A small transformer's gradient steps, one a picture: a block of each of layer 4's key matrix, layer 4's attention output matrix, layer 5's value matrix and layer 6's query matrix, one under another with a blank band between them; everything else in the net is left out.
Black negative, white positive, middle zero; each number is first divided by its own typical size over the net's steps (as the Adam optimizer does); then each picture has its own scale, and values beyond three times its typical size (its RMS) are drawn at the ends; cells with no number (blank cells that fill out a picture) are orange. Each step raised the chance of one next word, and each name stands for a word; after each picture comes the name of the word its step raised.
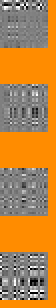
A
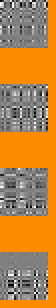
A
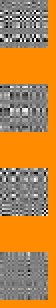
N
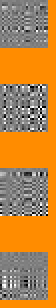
N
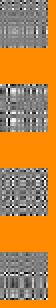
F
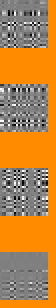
F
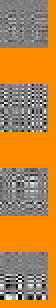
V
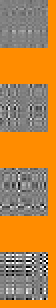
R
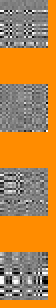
V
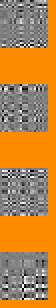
F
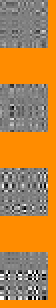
R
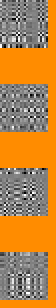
N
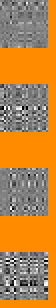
R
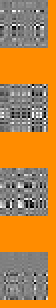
A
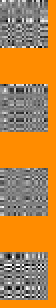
F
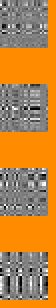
R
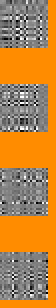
V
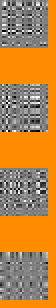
V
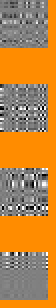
R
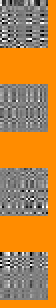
A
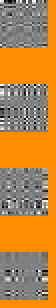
A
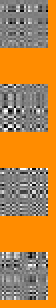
N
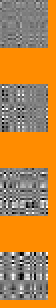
A
